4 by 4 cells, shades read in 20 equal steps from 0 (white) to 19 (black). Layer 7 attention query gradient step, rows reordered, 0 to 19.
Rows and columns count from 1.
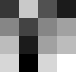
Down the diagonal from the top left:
15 14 7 0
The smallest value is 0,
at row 4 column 4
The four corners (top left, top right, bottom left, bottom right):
15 17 3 0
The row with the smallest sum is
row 4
